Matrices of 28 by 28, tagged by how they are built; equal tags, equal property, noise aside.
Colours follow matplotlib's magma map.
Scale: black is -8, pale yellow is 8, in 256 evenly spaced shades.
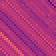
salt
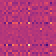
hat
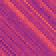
salt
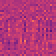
hat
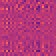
hat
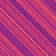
salt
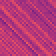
salt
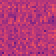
hat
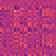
hat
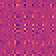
hat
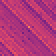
salt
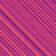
salt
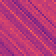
salt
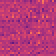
hat
